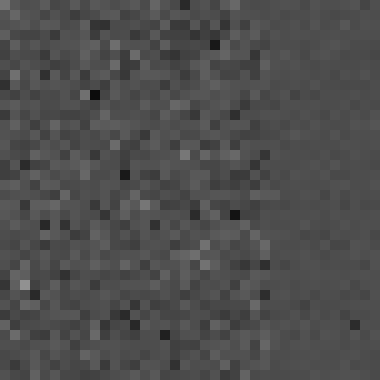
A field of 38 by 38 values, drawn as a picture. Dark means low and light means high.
Grain: fine. Histogram: heavy tails on both sides. Seam: vertical, 70% of the way across, the right part calmer. Slope: none.
